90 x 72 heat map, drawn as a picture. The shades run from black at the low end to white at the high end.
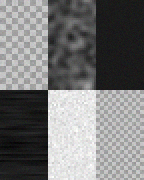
The table splits into 2 rows of 3 panels. Panel 1,1: high, checkered. Panel 1,2: low, blotchy. Panel 1,3: very low, flat. Panel 2,1: very low, streaked across, faint in contrast. Panel 2,2: very high, fine-grained, faint in contrast. Panel 2,3: high, checkered.
